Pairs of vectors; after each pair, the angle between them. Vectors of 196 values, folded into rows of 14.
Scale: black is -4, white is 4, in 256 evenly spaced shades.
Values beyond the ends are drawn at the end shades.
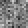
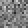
partly opposed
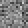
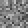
partly aligned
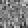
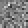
partly opposed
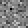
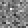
nearly opposite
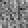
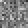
nearly opposite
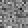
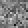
orthogonal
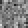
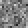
partly opposed
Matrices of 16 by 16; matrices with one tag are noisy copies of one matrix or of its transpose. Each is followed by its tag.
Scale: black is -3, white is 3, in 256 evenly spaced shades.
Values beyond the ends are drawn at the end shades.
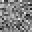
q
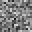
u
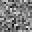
u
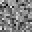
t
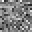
q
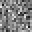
u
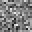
u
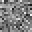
q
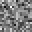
t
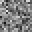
t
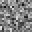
t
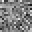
q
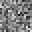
u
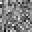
q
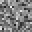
t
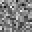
t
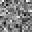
t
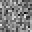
u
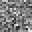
u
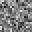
t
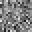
q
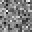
t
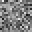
q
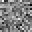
q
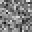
t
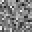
t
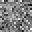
q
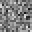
u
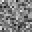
t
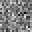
u
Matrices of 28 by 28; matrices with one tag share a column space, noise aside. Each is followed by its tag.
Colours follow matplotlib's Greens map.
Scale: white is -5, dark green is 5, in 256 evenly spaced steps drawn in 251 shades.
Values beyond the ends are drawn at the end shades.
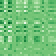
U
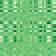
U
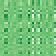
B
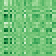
B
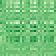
U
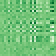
U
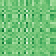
B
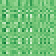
B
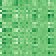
B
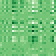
U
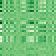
U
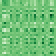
B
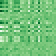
U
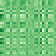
B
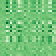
U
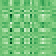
B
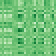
B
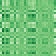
B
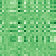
U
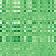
U
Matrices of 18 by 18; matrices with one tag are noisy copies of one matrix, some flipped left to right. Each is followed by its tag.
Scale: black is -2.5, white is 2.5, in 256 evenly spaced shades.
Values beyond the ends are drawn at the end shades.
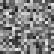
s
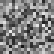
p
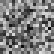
p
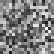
p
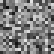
s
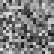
p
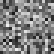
s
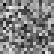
p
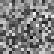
p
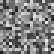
s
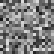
s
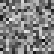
s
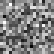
p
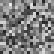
p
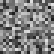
s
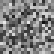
p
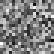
p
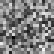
p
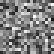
s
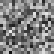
p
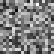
s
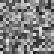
s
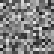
s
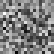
p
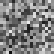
p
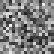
p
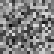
p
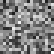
s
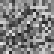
p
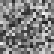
p
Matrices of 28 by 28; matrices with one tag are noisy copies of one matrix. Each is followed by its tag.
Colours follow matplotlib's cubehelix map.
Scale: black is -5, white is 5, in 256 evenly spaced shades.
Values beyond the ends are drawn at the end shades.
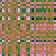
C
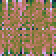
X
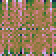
X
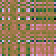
C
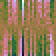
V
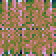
X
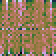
X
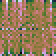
X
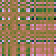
C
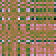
C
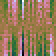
V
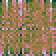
X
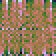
X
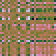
C
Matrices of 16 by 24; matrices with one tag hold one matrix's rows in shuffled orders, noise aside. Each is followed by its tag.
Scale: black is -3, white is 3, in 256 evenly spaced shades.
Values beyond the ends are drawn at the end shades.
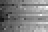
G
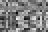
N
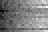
G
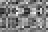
N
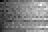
G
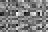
N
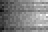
G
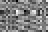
N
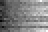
G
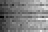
G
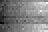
G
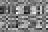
N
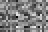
N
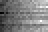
G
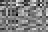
N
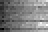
G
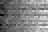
G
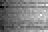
G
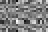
N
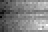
G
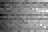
G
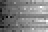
G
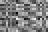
N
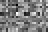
N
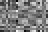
N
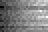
G
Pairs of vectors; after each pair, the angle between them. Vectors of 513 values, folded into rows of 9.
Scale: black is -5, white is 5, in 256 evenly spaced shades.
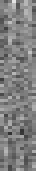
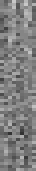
nearly parallel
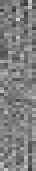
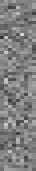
orthogonal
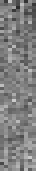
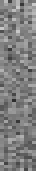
nearly opposite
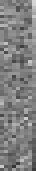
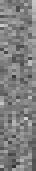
nearly parallel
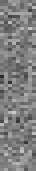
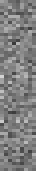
nearly opposite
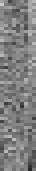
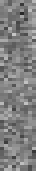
partly aligned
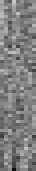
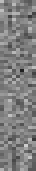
partly aligned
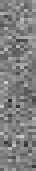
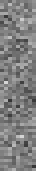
nearly parallel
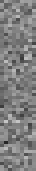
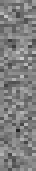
orthogonal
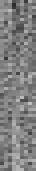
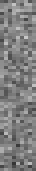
partly opposed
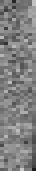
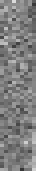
nearly opposite
